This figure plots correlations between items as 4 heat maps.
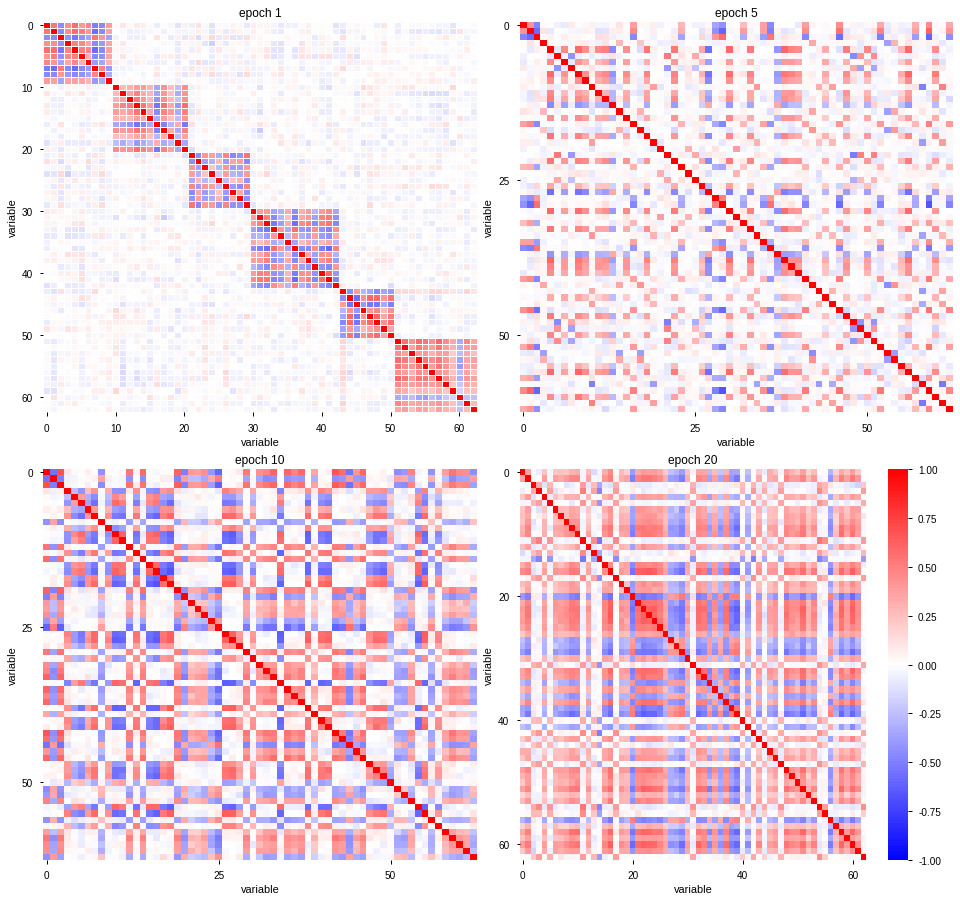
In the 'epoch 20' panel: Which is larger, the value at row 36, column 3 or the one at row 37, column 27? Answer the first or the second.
the first
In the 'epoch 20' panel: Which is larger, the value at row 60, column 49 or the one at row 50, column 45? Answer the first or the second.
the first
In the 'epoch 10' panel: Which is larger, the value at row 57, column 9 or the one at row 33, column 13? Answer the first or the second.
the first
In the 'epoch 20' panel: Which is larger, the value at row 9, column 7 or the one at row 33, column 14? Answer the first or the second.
the first
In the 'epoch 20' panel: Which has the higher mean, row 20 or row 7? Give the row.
7
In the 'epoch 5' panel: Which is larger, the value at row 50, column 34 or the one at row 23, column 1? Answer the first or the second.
the second
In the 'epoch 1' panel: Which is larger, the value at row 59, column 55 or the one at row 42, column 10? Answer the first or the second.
the first
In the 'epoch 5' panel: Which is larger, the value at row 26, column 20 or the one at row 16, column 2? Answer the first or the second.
the first
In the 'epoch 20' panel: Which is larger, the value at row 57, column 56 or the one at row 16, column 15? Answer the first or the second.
the second
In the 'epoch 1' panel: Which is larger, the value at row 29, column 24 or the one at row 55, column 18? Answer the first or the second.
the first
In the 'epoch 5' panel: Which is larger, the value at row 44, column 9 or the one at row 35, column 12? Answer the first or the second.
the first
